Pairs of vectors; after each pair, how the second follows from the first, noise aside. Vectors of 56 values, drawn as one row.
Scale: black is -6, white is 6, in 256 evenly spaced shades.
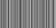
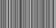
copied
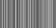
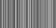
copied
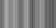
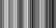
scaled up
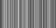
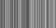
wrapped around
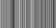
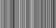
copied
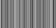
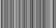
copied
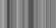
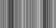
wrapped around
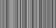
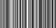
scaled up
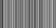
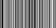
scaled up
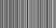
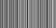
copied
